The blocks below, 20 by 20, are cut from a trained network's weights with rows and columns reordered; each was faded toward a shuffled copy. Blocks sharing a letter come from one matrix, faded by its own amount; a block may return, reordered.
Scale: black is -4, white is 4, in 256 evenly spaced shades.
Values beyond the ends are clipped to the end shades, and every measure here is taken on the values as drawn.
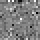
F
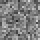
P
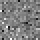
F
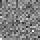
P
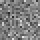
P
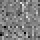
F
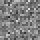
P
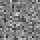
P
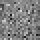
F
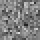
P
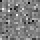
F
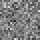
P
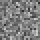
P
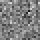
P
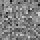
P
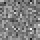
P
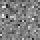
F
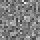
P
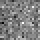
F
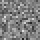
P
